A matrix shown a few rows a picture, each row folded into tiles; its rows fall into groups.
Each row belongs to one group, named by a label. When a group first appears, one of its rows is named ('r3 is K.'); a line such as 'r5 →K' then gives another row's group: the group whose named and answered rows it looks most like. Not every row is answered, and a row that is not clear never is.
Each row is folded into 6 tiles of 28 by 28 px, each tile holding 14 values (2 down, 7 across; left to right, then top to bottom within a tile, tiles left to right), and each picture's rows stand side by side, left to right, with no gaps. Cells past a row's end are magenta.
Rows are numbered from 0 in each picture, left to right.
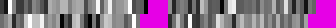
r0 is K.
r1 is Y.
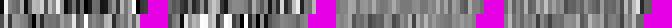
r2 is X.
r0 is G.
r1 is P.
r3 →G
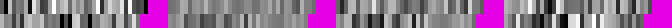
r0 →K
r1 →X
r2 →X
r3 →X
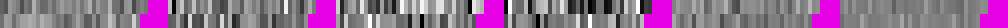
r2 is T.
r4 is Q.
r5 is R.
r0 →K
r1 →Y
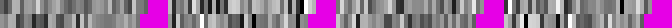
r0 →X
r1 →T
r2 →Q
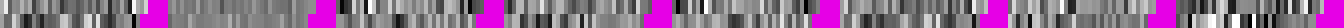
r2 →K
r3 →X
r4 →K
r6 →Q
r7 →P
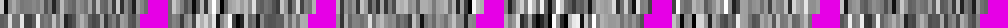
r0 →Y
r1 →P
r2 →T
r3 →X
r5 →Y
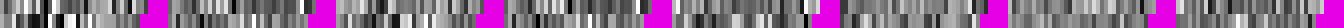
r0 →X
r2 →X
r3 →G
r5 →K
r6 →T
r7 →R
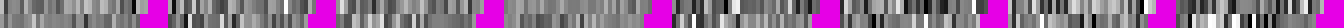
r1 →Y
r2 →P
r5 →G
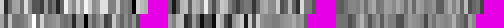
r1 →X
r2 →K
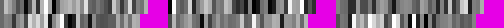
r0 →P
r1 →G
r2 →P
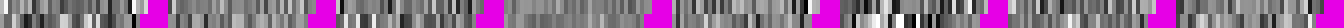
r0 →R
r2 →Y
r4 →T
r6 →R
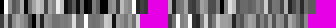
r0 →G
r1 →Y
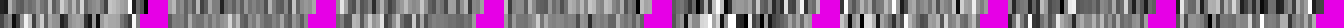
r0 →K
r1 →R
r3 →T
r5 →Q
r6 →Y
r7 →G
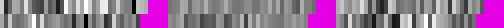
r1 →X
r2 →X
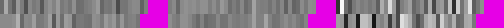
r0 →Q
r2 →Q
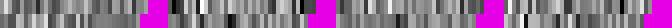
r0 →P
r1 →K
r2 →K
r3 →Q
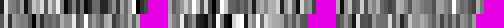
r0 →G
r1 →X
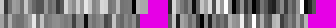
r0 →T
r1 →G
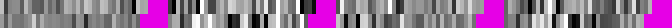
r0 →T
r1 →K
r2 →Q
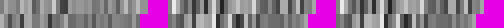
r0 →Q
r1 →P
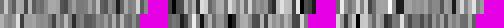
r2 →Q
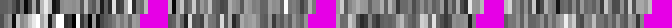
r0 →P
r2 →R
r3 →R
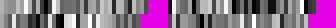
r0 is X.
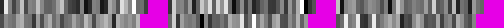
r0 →G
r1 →G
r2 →Y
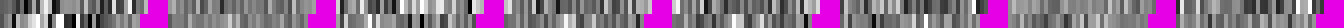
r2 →T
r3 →R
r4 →R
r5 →G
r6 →X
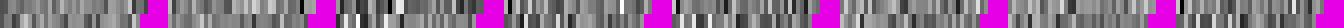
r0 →K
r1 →T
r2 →Y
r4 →Y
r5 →Q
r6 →Q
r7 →Y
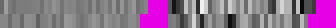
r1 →K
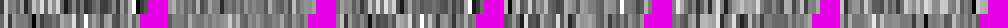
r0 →G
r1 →R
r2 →G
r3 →Y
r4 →P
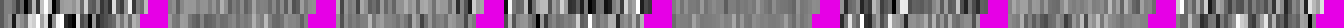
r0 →P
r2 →T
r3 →G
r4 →R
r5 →Y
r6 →X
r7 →R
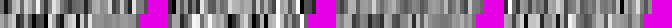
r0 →X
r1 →K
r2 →X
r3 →Q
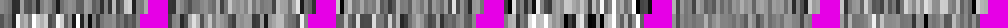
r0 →P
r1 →K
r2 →Y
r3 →K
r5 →T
